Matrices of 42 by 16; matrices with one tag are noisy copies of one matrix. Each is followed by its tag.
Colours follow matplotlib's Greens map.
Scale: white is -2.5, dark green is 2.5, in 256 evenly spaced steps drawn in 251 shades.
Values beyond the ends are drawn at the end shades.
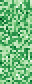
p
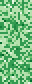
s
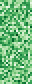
p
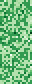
p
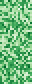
s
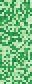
p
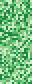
p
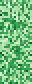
s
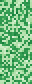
p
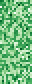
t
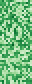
t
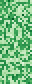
t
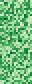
p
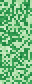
p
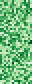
p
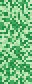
s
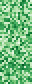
s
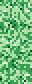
s
